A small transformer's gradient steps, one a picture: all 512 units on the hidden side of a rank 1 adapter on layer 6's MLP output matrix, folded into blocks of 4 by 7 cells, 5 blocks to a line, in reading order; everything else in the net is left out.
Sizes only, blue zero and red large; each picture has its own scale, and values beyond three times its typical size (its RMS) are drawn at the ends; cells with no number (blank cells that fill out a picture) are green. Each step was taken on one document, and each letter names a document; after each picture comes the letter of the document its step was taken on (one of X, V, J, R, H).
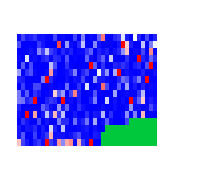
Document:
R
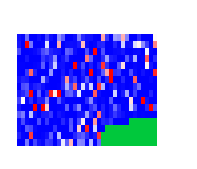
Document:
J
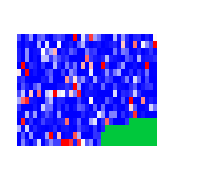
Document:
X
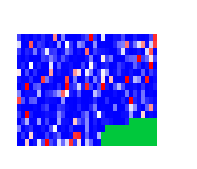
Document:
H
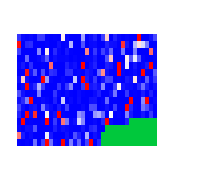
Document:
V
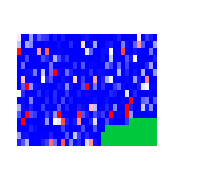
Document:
V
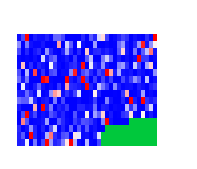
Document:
H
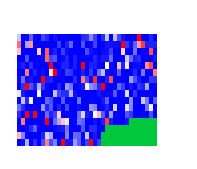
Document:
V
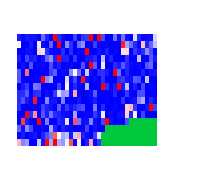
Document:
R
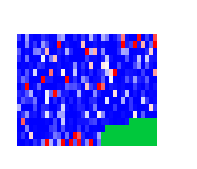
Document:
H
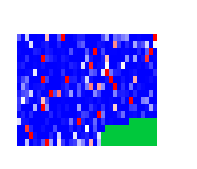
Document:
J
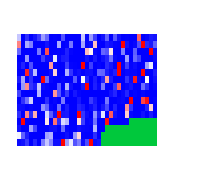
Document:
V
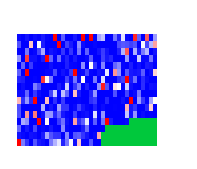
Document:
R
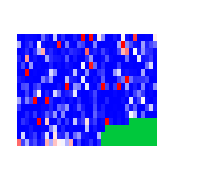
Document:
R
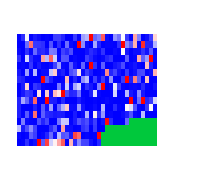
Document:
H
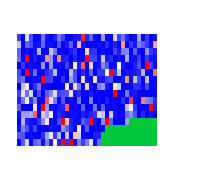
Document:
X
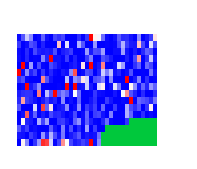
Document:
H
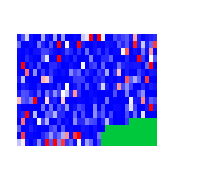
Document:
R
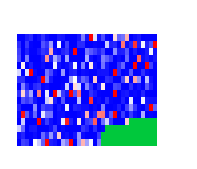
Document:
X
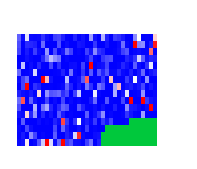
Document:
H
